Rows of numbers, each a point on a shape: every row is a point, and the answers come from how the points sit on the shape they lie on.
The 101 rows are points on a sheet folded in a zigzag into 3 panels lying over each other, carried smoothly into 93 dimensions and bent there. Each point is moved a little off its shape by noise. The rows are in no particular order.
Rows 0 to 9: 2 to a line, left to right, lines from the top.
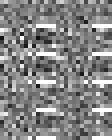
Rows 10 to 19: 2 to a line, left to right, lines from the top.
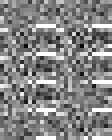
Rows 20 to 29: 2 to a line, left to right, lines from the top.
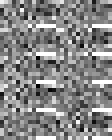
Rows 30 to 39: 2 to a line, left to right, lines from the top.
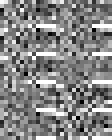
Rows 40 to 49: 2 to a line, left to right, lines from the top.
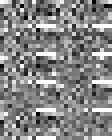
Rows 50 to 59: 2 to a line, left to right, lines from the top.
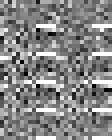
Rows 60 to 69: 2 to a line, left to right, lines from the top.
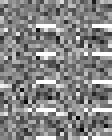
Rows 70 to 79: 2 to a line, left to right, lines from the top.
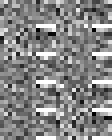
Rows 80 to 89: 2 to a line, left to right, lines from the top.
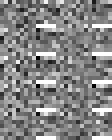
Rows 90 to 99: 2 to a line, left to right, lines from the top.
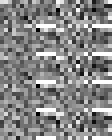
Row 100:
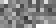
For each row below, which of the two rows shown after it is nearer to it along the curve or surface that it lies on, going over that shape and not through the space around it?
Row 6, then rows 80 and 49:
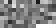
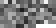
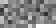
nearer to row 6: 80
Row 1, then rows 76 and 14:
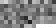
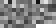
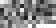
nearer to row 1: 14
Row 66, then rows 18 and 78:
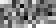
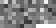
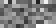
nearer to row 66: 18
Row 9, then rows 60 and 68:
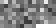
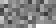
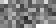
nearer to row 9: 68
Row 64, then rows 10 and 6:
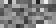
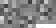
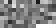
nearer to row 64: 6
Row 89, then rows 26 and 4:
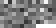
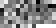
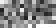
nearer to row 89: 26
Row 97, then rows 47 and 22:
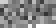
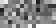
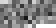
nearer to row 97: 22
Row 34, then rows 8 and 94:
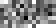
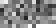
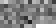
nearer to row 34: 8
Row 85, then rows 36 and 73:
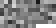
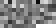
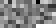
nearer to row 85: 36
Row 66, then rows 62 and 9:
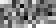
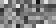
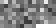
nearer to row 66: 9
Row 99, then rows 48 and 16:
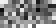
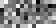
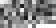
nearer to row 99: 16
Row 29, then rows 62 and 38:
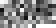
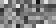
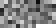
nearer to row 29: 38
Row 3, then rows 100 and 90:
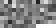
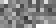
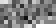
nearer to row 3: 100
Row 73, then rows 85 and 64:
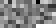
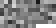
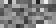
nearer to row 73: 64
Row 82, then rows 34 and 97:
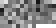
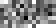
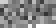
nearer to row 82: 34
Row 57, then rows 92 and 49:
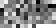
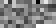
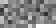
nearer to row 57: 92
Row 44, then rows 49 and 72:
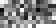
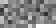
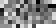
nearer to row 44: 49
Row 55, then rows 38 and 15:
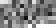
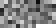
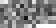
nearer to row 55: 15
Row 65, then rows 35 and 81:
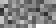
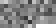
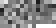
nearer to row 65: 35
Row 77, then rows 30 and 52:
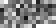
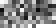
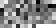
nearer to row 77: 52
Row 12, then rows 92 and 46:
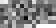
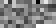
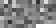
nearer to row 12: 46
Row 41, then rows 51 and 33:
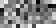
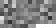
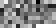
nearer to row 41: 33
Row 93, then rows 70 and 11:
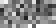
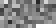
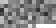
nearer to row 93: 70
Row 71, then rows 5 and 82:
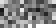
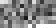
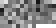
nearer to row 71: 5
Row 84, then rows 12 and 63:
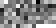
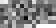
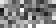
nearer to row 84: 12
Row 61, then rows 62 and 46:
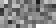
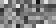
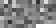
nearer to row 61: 46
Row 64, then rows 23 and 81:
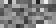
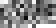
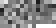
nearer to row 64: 81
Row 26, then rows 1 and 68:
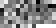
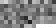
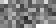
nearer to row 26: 68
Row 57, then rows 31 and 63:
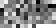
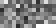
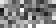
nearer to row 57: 31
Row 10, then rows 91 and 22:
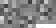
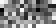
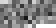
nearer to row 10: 22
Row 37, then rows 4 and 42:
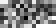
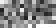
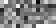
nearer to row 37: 42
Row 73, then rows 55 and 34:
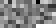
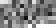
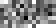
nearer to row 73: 34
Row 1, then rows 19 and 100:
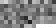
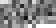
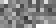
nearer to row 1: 19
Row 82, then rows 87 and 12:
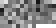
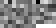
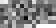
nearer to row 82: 12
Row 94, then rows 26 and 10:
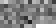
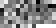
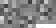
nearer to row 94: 10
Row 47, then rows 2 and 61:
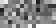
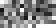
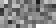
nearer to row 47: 61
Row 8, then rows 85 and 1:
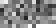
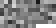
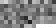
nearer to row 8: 85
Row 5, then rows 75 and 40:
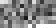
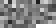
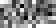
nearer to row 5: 40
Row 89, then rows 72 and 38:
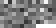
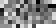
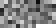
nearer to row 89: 38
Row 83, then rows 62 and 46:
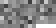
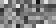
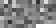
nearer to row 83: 46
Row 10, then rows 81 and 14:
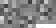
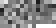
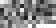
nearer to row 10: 14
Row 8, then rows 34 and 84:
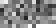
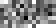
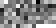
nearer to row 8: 34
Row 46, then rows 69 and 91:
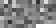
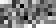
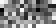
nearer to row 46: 91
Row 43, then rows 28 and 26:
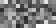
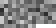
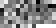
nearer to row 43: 26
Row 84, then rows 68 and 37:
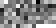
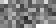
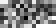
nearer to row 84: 37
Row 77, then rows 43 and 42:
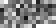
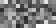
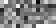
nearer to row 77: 42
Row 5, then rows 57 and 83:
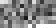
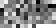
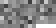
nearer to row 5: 83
